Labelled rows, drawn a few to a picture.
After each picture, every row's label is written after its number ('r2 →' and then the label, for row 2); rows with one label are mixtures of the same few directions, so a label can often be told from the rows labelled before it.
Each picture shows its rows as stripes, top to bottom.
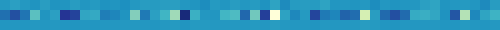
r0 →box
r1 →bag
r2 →bag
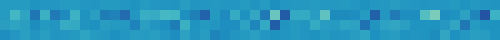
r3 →bag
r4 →box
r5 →bag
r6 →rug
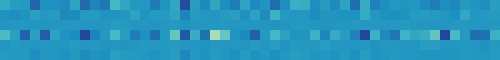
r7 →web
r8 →bag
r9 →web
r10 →rug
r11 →box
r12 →web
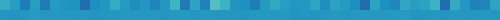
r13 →rug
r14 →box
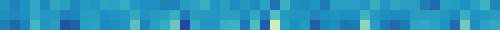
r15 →box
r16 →bag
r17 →bag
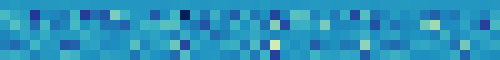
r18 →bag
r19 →web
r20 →box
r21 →rug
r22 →bag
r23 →bag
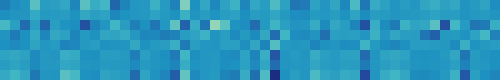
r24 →web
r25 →web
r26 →rug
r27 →box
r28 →bag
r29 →bag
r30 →bag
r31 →bag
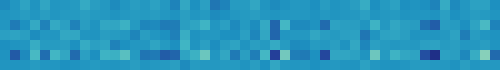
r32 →rug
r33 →rug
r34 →box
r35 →bag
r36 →web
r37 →box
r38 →bag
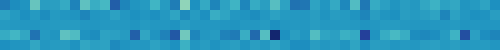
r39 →web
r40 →rug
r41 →bag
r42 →bag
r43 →web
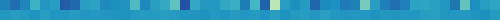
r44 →bag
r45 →box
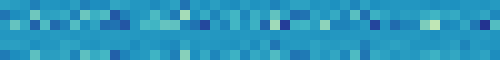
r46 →web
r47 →web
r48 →box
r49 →box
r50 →bag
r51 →web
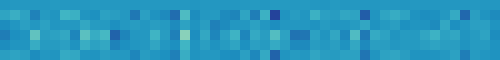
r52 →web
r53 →bag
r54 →rug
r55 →web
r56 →web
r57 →bag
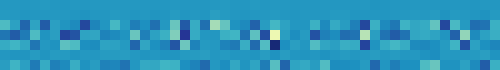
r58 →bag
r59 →rug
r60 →rug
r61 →bag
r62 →bag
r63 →box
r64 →box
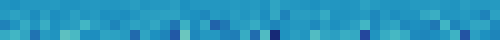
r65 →bag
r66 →box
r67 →rug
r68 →bag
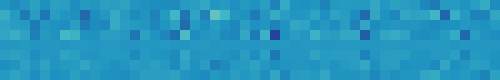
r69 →box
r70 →rug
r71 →web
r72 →bag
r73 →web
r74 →bag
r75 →rug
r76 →box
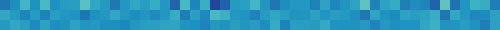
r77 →rug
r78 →rug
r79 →box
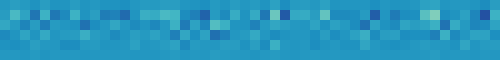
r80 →box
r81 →box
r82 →rug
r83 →rug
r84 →bag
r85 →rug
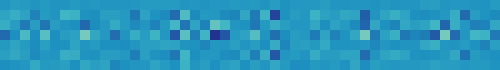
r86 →box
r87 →bag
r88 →rug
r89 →rug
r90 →box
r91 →bag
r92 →web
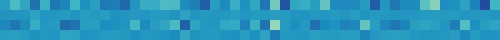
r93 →box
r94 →web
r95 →bag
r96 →bag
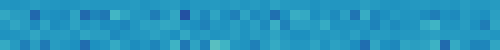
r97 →bag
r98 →web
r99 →box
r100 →web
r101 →rug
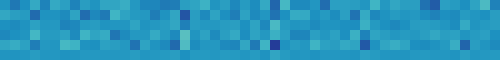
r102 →box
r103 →web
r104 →bag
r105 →web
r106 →bag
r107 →bag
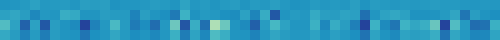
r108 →web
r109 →bag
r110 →rug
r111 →rug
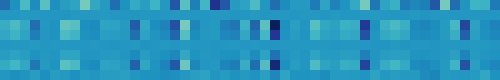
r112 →rug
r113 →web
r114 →bag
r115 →bag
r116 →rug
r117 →bag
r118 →bag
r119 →box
